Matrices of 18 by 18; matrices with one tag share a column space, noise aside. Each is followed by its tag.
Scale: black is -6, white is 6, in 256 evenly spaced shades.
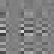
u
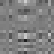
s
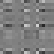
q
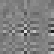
u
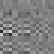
u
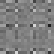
q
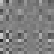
s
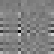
u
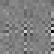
u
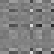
q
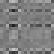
q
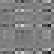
q
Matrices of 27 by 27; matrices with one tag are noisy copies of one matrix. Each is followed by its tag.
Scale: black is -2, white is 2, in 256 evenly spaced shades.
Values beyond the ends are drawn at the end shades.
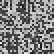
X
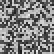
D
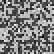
D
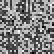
X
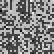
X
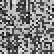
X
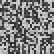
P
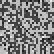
P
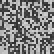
P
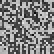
P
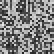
X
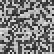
D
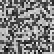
D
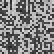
X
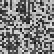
X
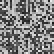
X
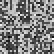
X
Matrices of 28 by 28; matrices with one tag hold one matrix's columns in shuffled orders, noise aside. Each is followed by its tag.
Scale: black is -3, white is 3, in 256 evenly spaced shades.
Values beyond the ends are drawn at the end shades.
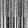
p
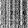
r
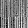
p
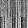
p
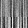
p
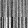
p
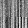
p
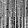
p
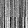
p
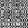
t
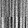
p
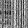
r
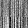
p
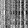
r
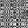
t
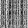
r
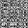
t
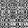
t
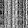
r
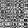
t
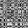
t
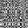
t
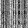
r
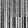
p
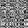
t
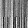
p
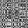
t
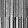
p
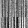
p
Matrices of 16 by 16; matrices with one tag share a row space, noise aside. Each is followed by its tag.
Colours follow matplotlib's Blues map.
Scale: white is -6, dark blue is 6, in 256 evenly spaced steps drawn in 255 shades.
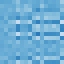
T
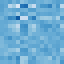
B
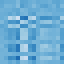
B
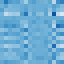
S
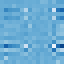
S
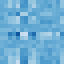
B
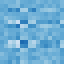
B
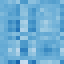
B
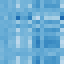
T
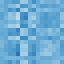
B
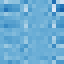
S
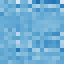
T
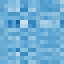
B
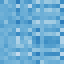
T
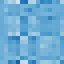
B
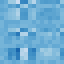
B
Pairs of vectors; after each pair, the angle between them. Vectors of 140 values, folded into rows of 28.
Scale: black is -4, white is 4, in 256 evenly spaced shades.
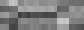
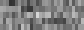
partly opposed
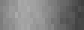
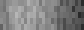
nearly parallel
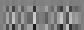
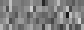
partly aligned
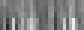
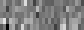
partly aligned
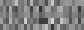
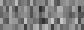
nearly parallel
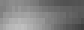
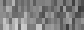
partly aligned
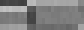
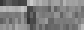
nearly parallel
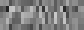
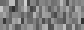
partly opposed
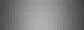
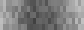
nearly opposite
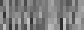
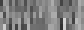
nearly parallel
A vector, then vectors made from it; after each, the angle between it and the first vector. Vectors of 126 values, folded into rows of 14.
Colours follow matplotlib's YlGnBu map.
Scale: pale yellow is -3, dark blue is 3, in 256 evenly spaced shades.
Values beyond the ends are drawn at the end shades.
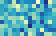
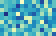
partly opposed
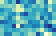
partly aligned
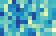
partly opposed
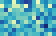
partly aligned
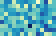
nearly parallel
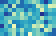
orthogonal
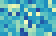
partly aligned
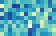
partly opposed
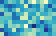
orthogonal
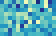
partly opposed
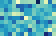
partly opposed
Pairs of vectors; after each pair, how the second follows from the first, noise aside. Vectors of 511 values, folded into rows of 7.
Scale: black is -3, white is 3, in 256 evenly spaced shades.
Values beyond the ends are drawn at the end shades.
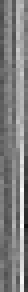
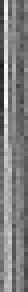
reversed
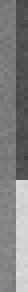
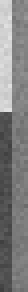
reversed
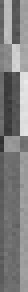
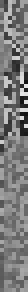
sign-scrambled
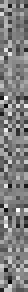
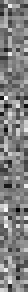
sign-scrambled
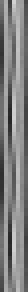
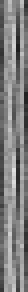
reversed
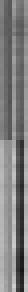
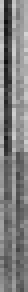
reversed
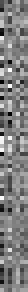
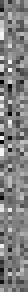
sign-scrambled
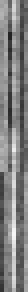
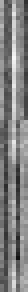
reversed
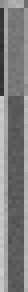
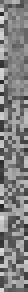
sign-scrambled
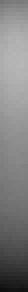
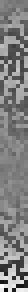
sign-scrambled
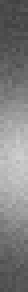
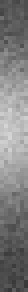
reversed
